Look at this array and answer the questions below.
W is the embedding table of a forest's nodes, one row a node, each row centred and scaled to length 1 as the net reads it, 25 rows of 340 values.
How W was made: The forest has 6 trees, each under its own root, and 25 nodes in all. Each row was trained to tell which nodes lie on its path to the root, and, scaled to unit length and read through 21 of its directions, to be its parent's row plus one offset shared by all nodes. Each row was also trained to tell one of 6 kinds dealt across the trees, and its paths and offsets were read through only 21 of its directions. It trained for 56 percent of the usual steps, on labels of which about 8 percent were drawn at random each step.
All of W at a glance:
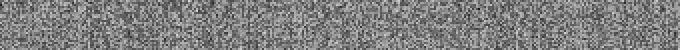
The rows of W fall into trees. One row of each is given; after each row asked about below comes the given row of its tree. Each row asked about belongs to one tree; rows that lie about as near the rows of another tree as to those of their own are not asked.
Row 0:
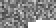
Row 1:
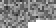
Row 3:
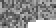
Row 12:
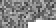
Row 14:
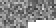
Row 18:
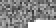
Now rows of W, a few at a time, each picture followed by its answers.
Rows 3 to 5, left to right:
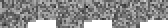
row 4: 14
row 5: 0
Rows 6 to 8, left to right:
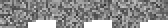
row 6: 3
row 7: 14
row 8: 14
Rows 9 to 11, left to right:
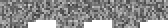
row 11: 0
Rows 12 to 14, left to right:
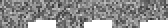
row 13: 3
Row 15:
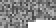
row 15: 18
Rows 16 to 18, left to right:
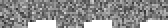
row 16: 14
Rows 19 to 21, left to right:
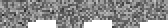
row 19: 3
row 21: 12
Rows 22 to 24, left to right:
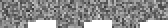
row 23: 0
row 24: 12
